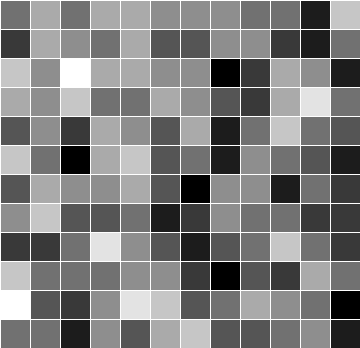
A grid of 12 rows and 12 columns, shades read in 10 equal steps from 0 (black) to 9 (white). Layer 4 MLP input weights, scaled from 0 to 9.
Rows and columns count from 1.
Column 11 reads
1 1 5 8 4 3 4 2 4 6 4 5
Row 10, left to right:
7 4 4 4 5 5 2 0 3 2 6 4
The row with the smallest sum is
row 8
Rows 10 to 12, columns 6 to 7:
5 2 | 7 3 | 6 7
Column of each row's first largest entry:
12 2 3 11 10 1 2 2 4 1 1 7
